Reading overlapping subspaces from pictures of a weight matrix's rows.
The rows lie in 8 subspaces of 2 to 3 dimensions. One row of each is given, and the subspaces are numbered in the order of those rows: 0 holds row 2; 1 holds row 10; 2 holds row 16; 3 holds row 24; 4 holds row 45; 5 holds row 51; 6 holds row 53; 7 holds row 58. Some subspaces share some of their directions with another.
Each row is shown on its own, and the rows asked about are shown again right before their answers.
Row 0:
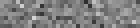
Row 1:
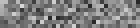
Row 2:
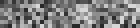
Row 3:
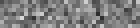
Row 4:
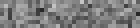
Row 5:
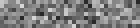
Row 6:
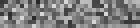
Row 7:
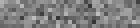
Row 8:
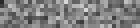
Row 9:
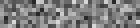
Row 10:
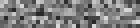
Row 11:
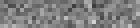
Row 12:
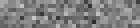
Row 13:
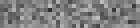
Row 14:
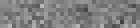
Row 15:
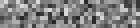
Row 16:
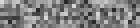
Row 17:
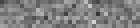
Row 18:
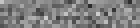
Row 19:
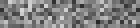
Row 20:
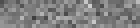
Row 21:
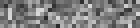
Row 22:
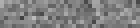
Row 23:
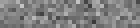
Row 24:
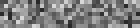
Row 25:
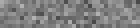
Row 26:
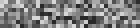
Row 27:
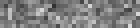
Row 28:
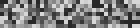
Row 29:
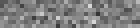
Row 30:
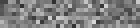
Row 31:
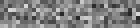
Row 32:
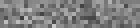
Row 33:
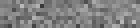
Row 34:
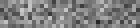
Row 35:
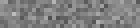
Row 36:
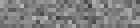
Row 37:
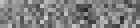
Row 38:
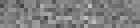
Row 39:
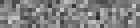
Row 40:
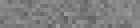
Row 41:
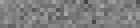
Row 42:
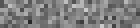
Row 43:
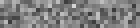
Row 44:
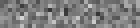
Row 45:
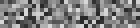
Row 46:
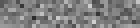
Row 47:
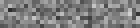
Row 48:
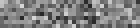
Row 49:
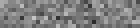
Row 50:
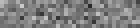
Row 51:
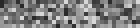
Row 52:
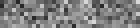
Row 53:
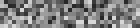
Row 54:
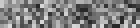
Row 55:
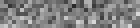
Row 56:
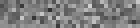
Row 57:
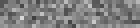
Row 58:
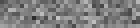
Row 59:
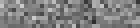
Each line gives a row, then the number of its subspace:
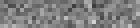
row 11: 6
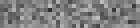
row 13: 2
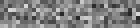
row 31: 7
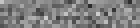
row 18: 2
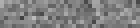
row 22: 4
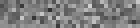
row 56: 2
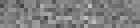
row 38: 4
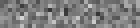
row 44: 7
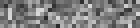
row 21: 3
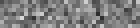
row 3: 4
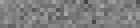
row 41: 1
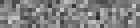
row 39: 2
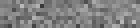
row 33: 0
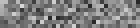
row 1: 5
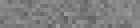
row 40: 5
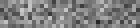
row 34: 5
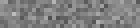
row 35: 5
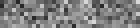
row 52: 2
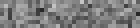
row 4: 3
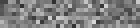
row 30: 5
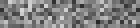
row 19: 5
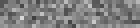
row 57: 3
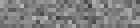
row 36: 7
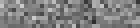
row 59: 2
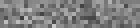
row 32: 5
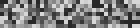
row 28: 3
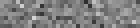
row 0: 0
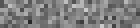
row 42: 6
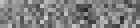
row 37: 0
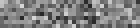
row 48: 5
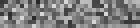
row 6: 3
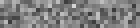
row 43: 2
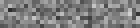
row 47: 7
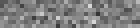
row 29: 1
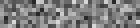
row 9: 1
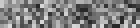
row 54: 0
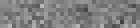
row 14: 0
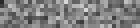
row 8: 6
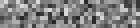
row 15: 7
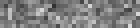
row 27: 3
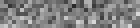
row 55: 6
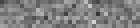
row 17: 2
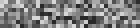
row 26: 4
